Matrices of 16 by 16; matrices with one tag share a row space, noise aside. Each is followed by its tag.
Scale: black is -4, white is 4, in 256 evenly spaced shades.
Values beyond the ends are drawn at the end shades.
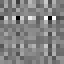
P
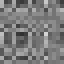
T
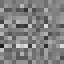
T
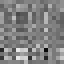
T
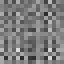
P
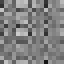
T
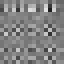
P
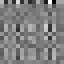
P
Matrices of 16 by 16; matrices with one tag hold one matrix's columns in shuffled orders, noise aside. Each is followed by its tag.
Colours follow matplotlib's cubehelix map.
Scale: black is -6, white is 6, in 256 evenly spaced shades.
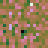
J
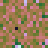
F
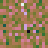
J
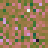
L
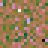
L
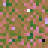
L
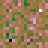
L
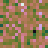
J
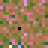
F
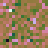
L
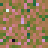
L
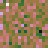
J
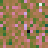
J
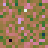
L
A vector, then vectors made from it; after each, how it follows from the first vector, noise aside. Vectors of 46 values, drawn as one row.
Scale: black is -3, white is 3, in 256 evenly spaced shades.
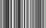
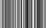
reversed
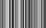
negated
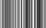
reversed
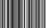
sign-scrambled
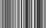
reversed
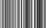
reversed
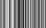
sign-scrambled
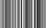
reversed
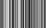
negated
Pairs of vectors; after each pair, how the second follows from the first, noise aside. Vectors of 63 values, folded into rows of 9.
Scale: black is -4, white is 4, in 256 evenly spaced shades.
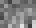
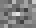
shuffled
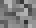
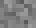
shrunk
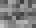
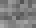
shrunk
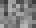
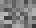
shuffled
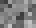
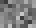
sign-scrambled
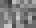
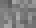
shrunk
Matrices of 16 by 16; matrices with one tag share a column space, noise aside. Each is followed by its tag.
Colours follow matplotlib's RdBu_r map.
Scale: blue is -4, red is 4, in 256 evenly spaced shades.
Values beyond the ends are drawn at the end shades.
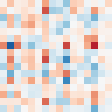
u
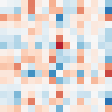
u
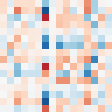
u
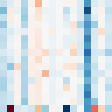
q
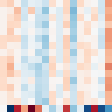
q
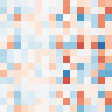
u
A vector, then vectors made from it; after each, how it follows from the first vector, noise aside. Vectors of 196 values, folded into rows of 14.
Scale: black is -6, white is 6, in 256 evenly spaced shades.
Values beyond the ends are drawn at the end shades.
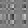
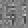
sign-scrambled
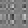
copied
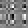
scaled up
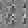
sign-scrambled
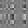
copied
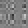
copied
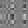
copied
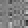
wrapped around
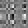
scaled up
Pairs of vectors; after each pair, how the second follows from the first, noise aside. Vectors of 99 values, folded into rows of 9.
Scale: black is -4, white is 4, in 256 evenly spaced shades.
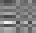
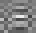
wrapped around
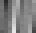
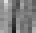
negated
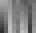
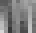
negated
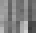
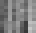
negated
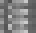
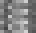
copied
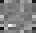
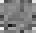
negated
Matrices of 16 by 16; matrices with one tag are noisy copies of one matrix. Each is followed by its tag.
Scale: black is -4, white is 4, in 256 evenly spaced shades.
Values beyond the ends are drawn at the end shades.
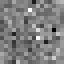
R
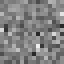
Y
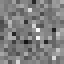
R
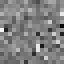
Y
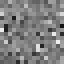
Y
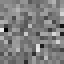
Y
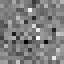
R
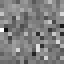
Y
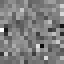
Y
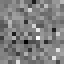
R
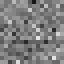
R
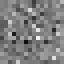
R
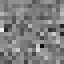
Y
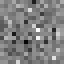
R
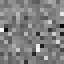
Y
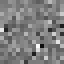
Y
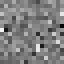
Y
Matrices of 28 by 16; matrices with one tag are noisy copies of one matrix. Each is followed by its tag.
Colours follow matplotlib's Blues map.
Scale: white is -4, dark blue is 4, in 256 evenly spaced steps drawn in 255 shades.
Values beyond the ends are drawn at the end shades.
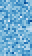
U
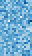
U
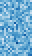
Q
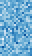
Q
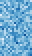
Q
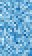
Q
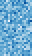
U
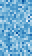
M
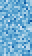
U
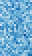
Q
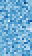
U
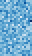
U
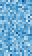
M
